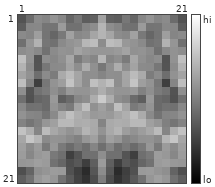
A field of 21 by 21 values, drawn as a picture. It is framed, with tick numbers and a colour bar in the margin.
Odd rows or columns: none. Grain: blotchy. Stripes: none. Ninth with the highest average: centre. Mirror symmetry: left to right. Slope: none. Ninth with the lowest average: bottom middle.
